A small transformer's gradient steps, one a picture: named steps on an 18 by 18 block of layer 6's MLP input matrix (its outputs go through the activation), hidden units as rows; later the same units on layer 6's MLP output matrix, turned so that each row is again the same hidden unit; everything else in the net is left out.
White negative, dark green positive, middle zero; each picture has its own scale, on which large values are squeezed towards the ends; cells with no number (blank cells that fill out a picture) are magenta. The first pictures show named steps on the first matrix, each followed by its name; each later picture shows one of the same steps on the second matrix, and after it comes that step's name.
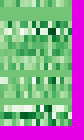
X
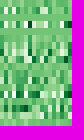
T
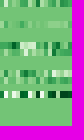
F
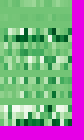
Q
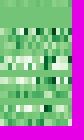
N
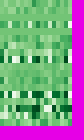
T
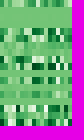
Q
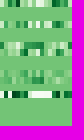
F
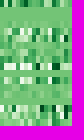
X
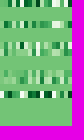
F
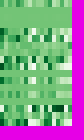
Q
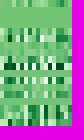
N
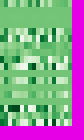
Q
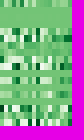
Q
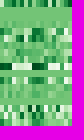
X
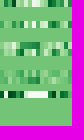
F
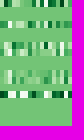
F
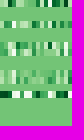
F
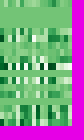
N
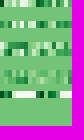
F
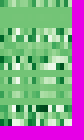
Q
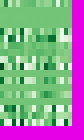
Q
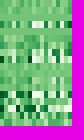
T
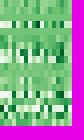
T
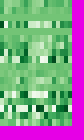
T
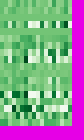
T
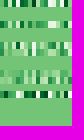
F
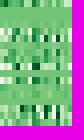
X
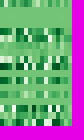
Q
